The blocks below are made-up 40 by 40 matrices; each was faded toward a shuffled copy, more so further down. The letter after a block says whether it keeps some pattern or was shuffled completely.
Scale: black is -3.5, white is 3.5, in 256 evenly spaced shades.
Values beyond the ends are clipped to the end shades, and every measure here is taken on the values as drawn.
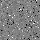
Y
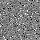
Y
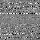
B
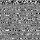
B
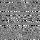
B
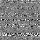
B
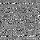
B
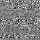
B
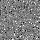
Y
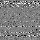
B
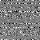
B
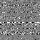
B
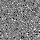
Y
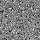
Y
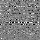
B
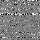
B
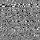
B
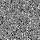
Y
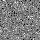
Y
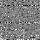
B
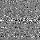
B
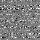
B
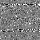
B
